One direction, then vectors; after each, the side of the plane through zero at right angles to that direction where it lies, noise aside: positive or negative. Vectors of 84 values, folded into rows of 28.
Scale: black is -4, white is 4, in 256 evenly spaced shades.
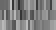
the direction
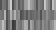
positive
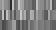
negative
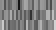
positive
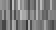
negative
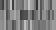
positive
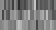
positive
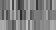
positive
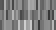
positive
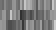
positive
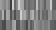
negative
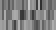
positive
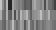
negative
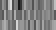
positive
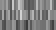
negative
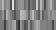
negative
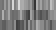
negative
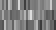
negative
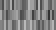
positive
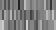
positive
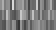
negative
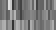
positive
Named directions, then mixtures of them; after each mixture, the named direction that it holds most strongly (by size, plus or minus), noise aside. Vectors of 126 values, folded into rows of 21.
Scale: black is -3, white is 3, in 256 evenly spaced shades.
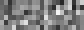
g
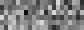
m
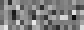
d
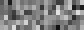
g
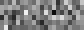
m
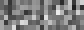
g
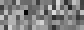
m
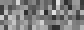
m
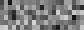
d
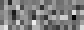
d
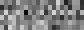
m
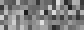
m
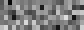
d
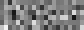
d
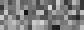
m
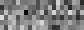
m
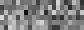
m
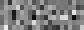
d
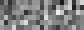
g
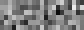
g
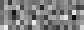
d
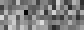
m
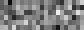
g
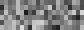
m
